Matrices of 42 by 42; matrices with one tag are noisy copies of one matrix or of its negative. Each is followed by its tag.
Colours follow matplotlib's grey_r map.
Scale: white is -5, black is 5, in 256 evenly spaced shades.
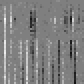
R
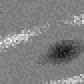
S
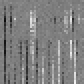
R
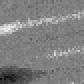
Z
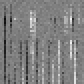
R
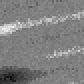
Z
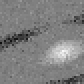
S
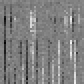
R
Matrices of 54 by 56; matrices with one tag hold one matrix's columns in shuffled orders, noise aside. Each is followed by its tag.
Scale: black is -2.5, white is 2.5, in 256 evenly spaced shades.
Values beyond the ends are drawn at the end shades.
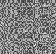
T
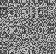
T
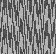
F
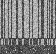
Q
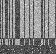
Q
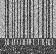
Q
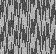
F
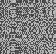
T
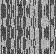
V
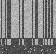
Q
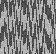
F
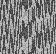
F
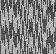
F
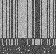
Q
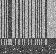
Q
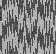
F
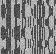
V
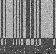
Q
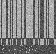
Q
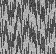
F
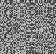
T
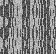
V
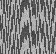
F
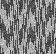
F
